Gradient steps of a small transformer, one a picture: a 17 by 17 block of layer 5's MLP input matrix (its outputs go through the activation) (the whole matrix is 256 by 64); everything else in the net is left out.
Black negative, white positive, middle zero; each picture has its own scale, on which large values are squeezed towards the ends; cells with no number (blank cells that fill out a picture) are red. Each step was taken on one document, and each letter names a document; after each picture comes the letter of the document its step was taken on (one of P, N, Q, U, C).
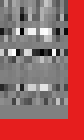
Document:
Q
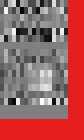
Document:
Q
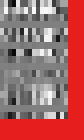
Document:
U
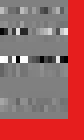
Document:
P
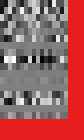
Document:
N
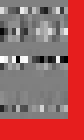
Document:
P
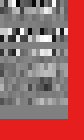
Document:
Q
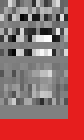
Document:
U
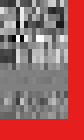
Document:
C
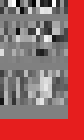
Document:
Q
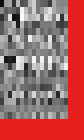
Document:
N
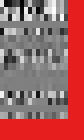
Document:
N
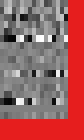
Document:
U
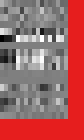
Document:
C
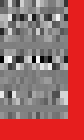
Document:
N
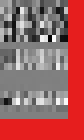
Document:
C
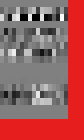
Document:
U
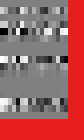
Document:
P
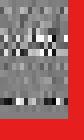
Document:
C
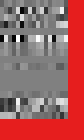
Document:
C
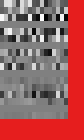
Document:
U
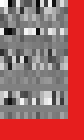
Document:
N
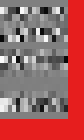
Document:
P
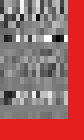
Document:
N
